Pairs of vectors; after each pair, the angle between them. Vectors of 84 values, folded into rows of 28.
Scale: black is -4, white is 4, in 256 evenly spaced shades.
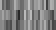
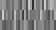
partly aligned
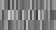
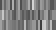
partly opposed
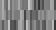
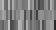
nearly parallel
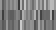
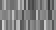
partly opposed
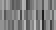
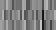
nearly parallel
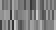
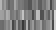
partly aligned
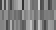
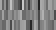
nearly opposite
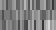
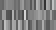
partly opposed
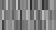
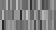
nearly parallel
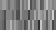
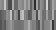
partly aligned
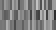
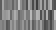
nearly opposite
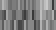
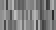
partly opposed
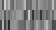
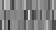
nearly parallel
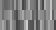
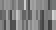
partly opposed
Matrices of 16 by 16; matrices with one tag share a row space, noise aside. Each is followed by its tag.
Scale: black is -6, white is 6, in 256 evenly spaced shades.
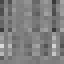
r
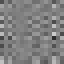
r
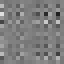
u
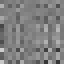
u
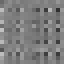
u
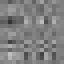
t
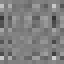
r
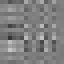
t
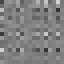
u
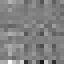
t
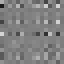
u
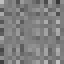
u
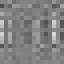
r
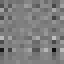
r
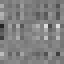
u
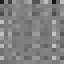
r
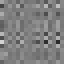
u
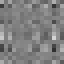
r
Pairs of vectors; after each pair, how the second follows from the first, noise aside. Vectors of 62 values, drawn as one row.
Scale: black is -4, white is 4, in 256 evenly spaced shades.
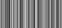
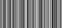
reversed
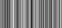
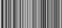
shuffled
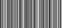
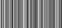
reversed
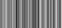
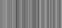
shrunk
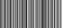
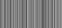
shrunk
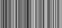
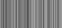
shrunk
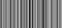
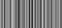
reversed
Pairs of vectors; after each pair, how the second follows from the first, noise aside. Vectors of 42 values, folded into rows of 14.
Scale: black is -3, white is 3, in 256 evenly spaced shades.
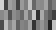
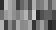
sign-scrambled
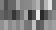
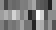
sign-scrambled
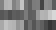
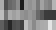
negated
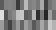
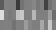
partly zeroed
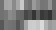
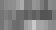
shrunk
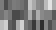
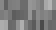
shrunk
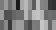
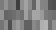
shrunk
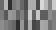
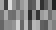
negated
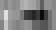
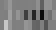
partly zeroed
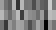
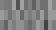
shrunk
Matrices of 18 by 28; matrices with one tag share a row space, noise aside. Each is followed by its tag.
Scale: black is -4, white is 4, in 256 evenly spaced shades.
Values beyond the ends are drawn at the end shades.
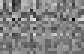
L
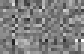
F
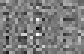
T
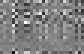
F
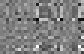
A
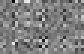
F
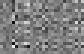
F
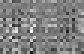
L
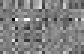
F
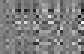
A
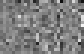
A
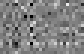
L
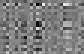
T
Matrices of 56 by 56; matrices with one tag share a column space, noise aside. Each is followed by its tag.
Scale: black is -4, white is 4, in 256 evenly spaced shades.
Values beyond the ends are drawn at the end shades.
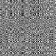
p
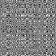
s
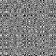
s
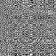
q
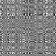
p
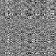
p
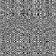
p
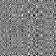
s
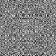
s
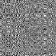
s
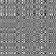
p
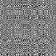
q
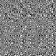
s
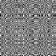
s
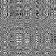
p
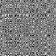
s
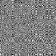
q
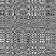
p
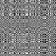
p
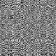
q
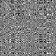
p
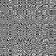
q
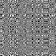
s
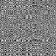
q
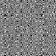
s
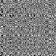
s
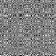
s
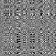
p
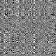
p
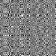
s
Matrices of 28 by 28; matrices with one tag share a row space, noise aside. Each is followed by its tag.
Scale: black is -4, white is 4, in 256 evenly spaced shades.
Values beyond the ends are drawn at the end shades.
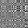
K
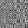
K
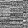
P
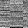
P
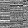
P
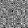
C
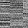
P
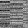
P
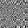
K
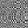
K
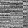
P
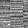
P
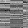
P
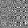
K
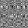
C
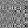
K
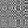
K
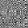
K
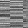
P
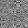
K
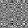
C
